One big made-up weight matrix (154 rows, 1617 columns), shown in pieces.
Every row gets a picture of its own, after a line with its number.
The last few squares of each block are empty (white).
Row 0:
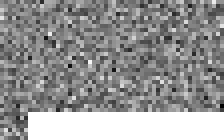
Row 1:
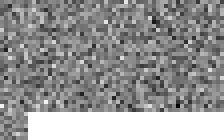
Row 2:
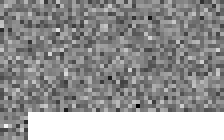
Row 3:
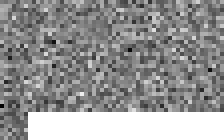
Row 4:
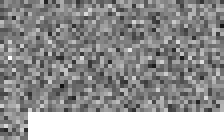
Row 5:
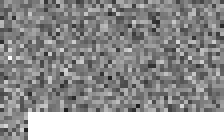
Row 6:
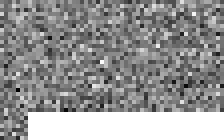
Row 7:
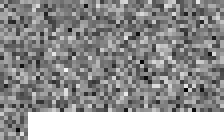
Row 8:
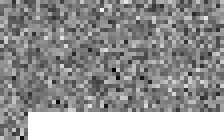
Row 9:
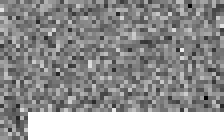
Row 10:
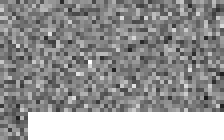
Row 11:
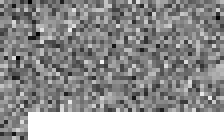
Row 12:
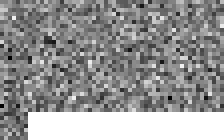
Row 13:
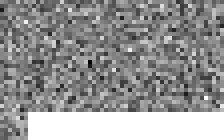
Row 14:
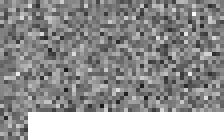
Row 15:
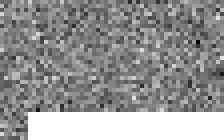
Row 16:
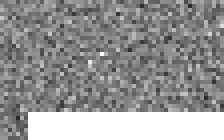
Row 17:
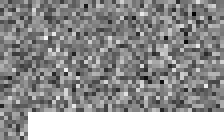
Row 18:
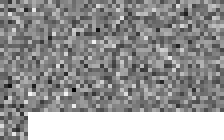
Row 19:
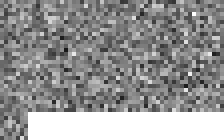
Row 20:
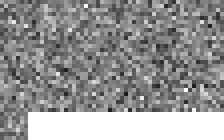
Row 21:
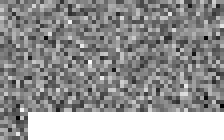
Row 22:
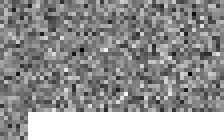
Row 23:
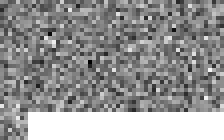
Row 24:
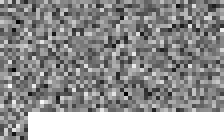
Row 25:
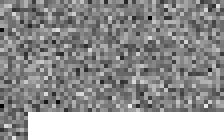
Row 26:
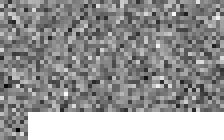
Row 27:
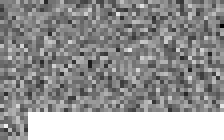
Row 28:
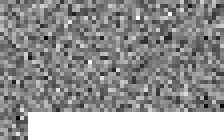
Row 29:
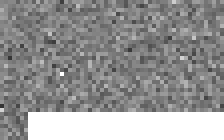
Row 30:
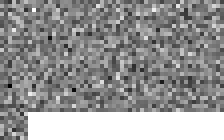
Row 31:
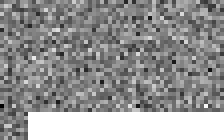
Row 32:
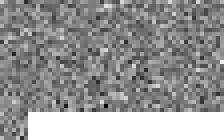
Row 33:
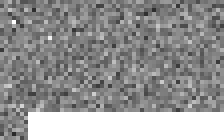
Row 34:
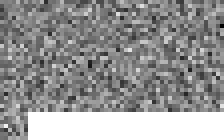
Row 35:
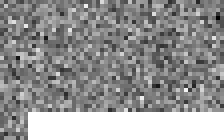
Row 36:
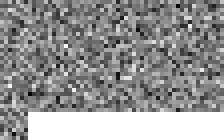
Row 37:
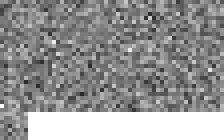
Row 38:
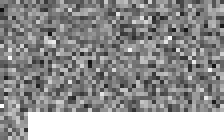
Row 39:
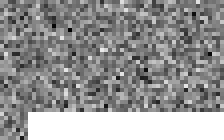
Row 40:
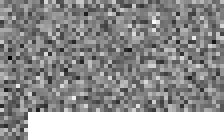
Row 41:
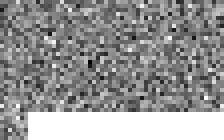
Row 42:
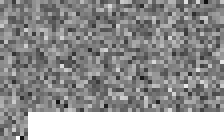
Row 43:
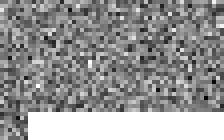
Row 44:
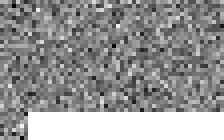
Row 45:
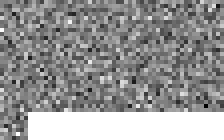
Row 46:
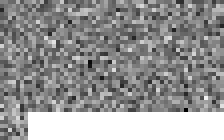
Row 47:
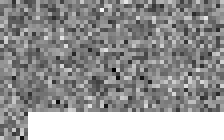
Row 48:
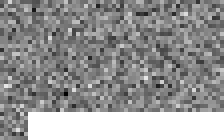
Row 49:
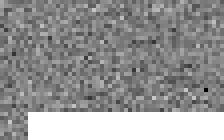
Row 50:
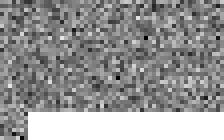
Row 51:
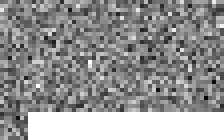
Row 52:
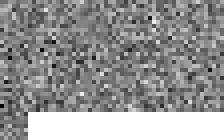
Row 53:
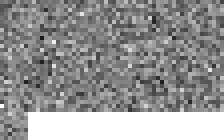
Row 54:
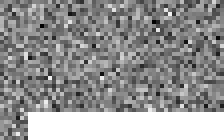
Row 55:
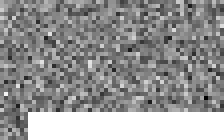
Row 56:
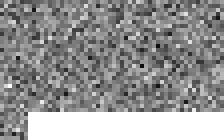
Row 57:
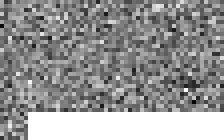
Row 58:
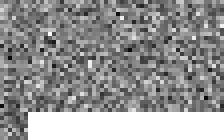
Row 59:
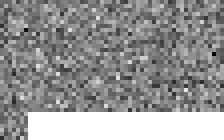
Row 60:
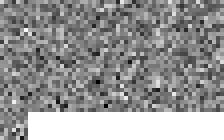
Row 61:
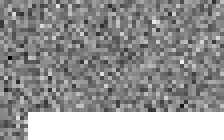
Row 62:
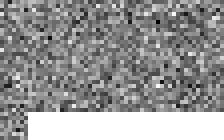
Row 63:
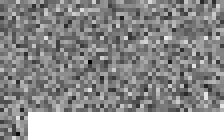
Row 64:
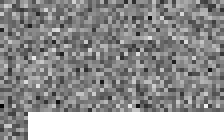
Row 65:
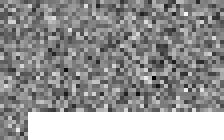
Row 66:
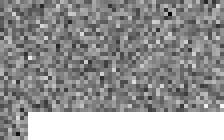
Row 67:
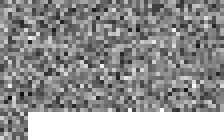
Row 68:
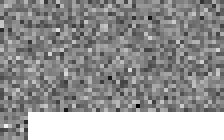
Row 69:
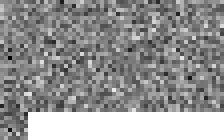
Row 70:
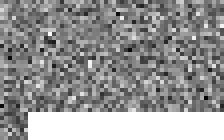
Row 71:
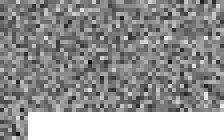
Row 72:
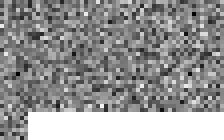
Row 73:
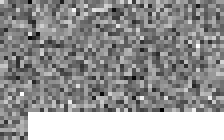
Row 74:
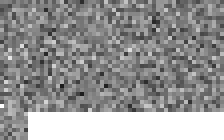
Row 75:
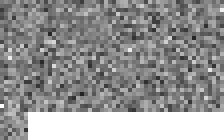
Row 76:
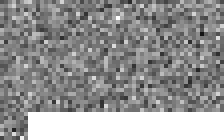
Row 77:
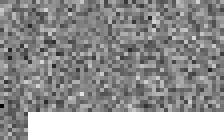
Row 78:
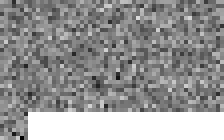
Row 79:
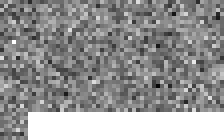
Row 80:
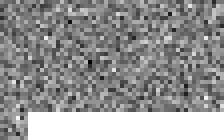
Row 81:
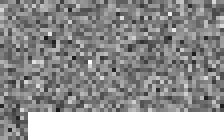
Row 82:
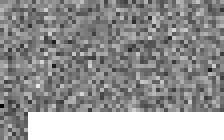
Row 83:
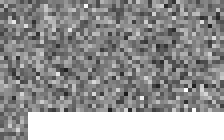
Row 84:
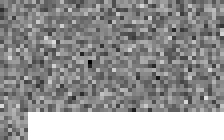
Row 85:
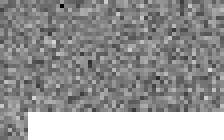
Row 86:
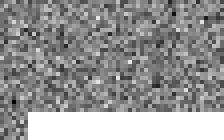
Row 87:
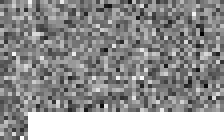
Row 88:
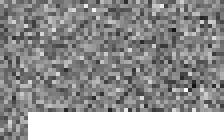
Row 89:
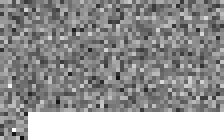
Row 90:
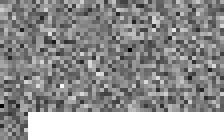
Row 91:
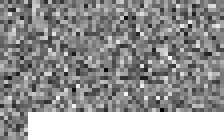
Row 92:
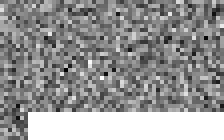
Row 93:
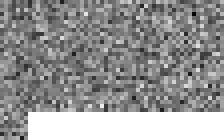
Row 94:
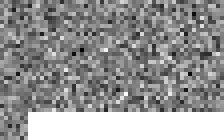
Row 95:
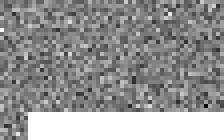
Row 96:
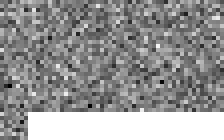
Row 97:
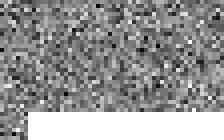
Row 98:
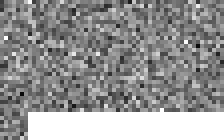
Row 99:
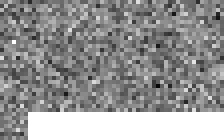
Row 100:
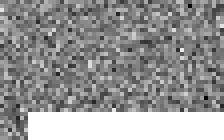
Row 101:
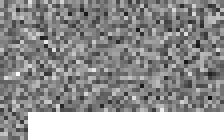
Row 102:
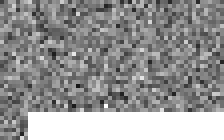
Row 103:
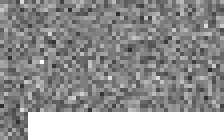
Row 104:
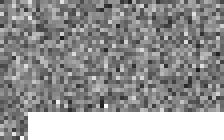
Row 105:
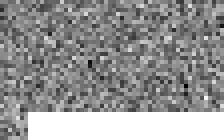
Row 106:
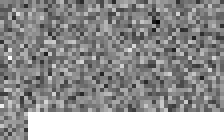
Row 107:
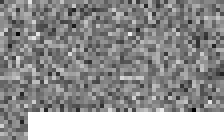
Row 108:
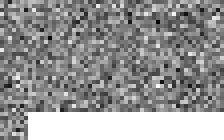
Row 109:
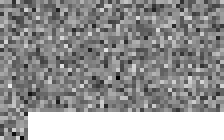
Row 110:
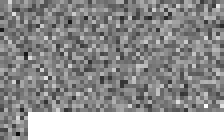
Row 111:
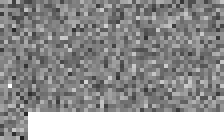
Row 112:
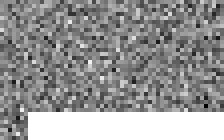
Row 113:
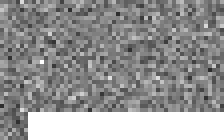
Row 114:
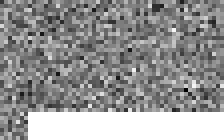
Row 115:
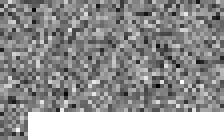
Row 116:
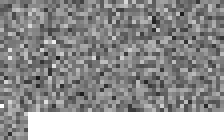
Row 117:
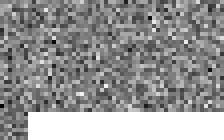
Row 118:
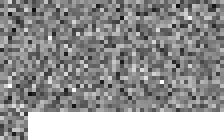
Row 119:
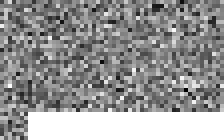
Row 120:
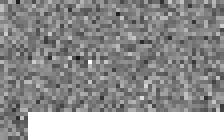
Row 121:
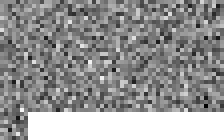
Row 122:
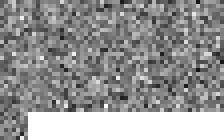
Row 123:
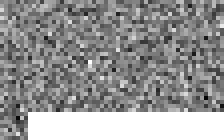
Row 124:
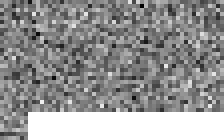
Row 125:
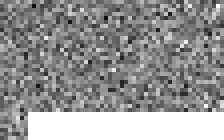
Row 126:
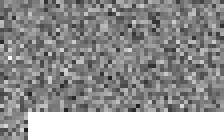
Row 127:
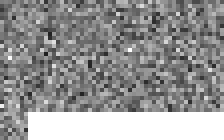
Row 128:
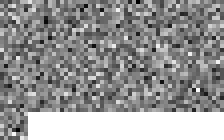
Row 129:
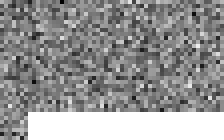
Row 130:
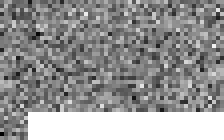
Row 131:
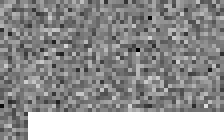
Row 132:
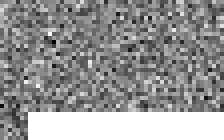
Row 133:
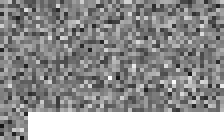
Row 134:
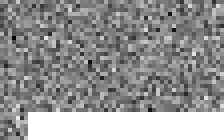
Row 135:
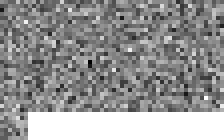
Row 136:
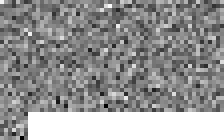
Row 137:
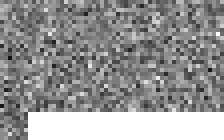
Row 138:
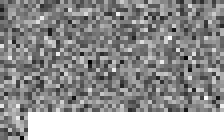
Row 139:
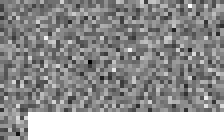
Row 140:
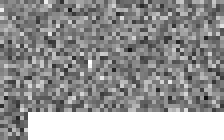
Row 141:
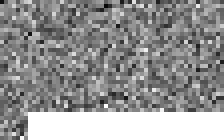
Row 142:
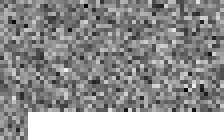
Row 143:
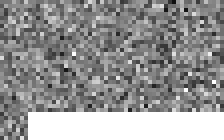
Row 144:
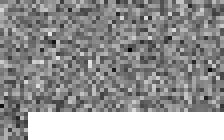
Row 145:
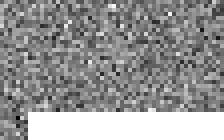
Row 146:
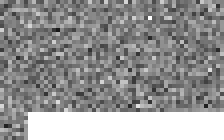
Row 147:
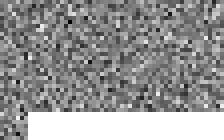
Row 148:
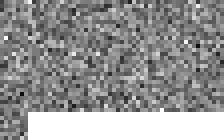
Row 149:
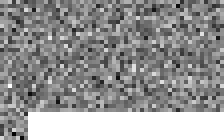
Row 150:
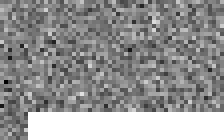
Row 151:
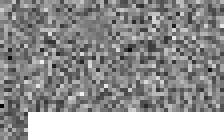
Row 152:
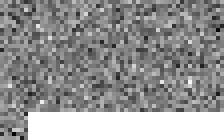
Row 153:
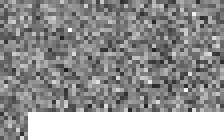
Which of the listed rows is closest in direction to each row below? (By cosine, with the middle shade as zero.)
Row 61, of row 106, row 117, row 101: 117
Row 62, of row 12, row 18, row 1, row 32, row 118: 18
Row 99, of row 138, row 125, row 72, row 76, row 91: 72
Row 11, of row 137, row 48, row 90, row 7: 48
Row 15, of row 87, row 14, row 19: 87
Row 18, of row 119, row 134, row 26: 26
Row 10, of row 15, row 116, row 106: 15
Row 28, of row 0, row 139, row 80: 0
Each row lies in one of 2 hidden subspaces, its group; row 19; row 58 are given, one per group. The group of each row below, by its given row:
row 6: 19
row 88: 19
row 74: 58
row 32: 19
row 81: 58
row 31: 58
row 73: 19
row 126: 58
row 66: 58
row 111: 19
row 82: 58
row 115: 19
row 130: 19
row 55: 58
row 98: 19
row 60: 19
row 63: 58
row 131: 58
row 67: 19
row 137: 58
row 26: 19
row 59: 19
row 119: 19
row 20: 19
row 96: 19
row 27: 58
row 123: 58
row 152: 19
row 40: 58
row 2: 58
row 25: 58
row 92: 58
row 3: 58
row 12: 58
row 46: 58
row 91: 19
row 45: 58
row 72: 19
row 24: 19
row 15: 19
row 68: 58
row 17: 19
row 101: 19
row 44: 19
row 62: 19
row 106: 58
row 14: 19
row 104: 19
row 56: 19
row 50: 19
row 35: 19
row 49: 19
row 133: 19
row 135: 58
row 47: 19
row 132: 58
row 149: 19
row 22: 19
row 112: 58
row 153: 19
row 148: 19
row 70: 58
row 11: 19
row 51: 58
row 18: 19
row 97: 19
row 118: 19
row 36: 19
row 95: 58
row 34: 58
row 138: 58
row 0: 58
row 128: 19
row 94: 19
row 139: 58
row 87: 19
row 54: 58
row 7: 19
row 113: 58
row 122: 19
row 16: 58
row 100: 58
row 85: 58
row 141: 19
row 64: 58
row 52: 58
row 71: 58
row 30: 19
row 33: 19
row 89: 19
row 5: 58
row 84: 58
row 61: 58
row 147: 58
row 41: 58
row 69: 58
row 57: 19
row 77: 58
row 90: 58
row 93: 19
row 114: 19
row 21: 58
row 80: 58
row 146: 58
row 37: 58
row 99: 19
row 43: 58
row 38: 58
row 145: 58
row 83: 19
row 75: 58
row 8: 19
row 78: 19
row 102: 19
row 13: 58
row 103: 58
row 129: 19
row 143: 19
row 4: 58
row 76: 19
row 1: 58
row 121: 58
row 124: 19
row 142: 19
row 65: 19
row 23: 58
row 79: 19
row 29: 58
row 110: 58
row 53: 58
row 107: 19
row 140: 58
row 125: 58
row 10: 58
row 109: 19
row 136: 19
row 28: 58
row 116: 58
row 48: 19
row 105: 58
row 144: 58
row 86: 19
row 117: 58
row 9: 58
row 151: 58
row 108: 19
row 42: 19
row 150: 58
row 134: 58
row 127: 58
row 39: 19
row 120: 58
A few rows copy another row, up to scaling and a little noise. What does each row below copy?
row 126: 5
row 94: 22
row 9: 100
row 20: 83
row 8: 47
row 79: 99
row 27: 34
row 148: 98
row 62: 108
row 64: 31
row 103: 113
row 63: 71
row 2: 68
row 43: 51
